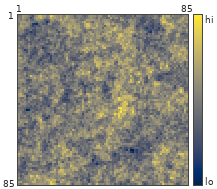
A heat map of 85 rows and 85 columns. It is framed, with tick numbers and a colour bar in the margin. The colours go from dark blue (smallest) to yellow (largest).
Grain: blotchy. Average level on the scale: 50%. Stripes: none. Odd rows or columns: none. Histogram: bell-shaped. Slope: none. Mirror symmetry: none.
